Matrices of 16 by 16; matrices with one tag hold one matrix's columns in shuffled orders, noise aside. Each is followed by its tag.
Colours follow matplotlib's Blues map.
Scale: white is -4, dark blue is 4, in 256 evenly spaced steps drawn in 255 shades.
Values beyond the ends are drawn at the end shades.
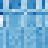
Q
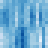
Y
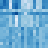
Q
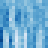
Y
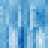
Y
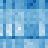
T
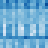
T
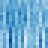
Y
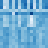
Q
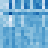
Q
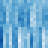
Y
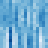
Y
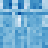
Q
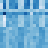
Q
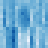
Y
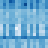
T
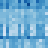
T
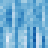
Y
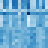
Q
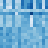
Q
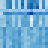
Q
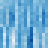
Y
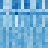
Q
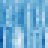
Y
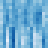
Y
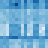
T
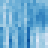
Y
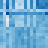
Q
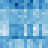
T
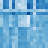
Q
